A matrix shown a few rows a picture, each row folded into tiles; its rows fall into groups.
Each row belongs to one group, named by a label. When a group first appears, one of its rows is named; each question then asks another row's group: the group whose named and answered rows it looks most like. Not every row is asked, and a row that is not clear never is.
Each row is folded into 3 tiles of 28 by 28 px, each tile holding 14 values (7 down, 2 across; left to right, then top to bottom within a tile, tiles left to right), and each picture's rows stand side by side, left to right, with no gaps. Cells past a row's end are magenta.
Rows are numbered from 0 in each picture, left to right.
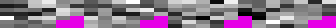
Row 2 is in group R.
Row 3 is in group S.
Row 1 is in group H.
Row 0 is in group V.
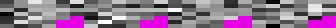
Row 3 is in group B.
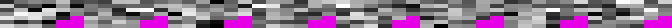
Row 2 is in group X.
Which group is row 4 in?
X
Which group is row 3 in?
X
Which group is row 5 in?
B
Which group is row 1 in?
H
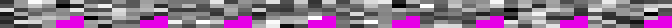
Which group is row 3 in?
S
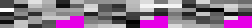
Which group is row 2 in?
R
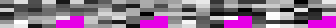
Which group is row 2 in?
R
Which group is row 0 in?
S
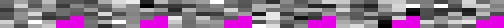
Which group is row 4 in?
R
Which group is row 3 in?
X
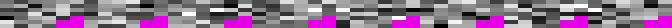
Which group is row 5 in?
H
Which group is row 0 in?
B
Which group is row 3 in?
V
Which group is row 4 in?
R
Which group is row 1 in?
H
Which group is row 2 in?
H
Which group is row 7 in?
V
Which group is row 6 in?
R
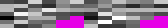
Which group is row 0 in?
B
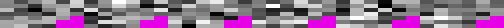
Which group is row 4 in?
X
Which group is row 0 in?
S
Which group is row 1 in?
V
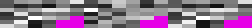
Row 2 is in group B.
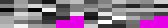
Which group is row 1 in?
B
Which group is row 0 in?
X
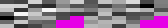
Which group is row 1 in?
H
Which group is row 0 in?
B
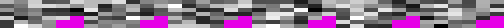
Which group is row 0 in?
R
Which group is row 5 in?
B
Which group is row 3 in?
X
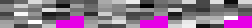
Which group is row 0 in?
H
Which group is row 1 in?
H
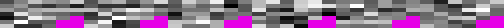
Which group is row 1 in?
B
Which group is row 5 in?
B
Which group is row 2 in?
H
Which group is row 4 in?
S
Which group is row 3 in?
R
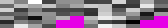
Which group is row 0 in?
R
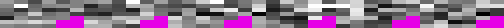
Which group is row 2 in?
H
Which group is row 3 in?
R
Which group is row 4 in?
X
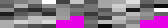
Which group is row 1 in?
V
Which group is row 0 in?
S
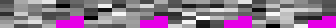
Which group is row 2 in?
B
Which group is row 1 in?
S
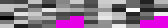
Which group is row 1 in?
X
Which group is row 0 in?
B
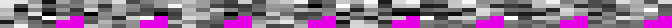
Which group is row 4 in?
R
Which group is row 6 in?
V
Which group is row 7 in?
V
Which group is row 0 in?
R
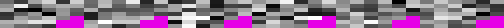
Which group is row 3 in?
R
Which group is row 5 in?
X
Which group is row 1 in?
S
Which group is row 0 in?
S
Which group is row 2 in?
X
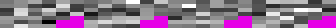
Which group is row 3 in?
H
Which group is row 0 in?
X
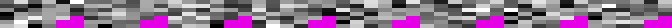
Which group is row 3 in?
R
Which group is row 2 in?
X
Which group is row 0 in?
S
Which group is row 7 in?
S
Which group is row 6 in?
V
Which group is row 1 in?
B
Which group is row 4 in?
V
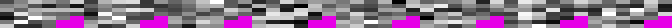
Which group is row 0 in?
B
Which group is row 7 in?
X
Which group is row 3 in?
X
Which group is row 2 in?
V
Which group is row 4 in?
S
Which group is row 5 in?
S
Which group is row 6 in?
X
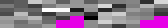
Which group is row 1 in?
S
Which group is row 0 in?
H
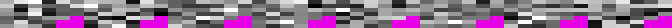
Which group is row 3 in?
V
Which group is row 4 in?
V
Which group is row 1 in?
R
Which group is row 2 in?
B
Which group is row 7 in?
R
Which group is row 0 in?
R
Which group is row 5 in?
S
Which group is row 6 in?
B
